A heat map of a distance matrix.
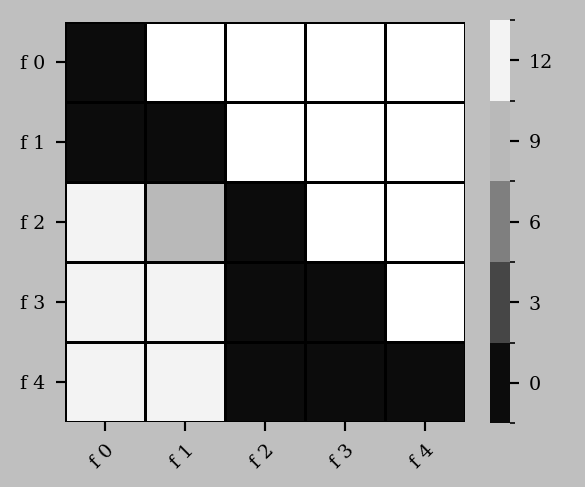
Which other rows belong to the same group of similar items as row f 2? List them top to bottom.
f 3, f 4
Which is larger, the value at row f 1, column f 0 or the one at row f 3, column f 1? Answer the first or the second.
the second
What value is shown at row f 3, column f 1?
12
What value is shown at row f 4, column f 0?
12
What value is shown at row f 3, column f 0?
12
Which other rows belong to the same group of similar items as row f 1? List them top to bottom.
f 0
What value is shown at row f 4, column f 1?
12
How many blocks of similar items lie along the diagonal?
2
